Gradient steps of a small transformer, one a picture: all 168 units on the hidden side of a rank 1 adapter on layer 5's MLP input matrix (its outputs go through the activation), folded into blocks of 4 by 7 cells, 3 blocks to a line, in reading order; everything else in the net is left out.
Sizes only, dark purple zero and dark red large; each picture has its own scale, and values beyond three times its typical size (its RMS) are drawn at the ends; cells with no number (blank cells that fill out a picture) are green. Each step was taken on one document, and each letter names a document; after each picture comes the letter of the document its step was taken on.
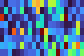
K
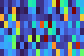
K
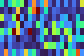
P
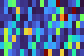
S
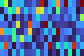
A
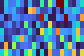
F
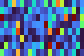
F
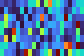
K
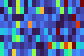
A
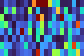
K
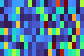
A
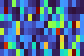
P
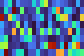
K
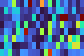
S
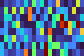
S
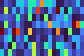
P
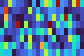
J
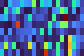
J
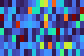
F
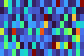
A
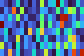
K
